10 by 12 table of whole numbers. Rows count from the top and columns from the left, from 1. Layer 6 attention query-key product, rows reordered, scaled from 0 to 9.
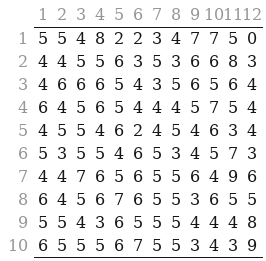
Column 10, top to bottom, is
7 6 5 7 6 5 4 6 4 4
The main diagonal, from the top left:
5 4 6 6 6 6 5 5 4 4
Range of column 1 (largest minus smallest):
2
